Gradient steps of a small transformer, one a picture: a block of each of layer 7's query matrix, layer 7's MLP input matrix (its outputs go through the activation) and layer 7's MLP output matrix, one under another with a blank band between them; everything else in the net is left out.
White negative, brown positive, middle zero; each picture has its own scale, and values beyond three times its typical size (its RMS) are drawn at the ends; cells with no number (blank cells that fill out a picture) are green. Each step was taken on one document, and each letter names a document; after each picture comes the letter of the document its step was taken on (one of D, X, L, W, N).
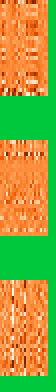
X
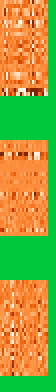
X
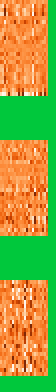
X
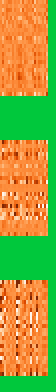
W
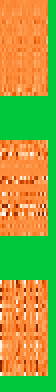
W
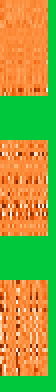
W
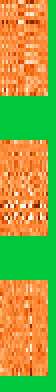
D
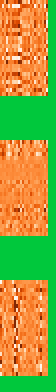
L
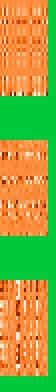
W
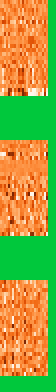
X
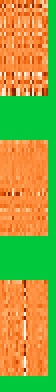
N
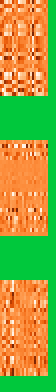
X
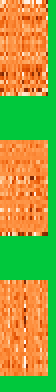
N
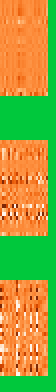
W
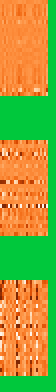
W
